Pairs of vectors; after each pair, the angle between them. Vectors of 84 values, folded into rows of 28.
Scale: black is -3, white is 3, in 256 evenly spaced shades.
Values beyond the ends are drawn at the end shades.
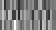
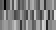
partly aligned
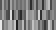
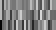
nearly opposite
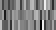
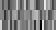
nearly parallel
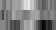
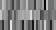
orthogonal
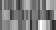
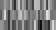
partly opposed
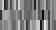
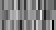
orthogonal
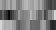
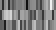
partly opposed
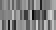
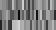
orthogonal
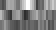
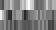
nearly parallel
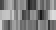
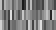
orthogonal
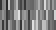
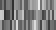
partly aligned
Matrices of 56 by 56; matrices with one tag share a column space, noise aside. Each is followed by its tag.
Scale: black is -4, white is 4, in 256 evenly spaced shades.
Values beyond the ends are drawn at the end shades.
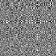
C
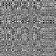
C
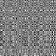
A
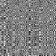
A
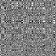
C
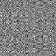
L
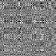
C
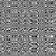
L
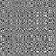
L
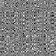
L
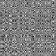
L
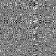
C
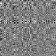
C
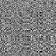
L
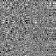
C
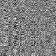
A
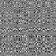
L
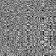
A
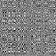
L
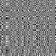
A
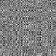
A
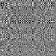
C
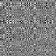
C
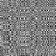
A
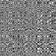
L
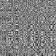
A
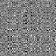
L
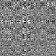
C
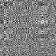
C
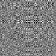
C
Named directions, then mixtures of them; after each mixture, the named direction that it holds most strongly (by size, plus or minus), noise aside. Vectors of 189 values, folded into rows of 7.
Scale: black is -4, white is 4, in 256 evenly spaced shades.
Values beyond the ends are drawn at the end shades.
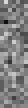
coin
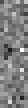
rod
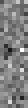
rod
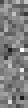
rod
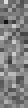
coin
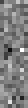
rod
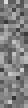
coin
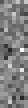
rod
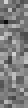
coin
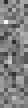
coin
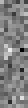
rod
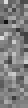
coin
